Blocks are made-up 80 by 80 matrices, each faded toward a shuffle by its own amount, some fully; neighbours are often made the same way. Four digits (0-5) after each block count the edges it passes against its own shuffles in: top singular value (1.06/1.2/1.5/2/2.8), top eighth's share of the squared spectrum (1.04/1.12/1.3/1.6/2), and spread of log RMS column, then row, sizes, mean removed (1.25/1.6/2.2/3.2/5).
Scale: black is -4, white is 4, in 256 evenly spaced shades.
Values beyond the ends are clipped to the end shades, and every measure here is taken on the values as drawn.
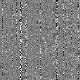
3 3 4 0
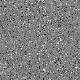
2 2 1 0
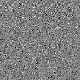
3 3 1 1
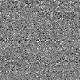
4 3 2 2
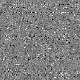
3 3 0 2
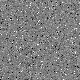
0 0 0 0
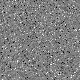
1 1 0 0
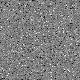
1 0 0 0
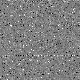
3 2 0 1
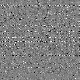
4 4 1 3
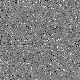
2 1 0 0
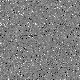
2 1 0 1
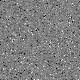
1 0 0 0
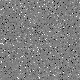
0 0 0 0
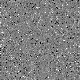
3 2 1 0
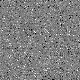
3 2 1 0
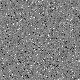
0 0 0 0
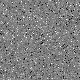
0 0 0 0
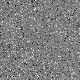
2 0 0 0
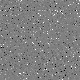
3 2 0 0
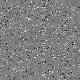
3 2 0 0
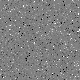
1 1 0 0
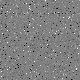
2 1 0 0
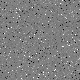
0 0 0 0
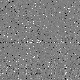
4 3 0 1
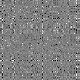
5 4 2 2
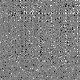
4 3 2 2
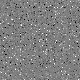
3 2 0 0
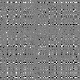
5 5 3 3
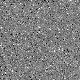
2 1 0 0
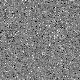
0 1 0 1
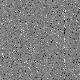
2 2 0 0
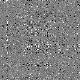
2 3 3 2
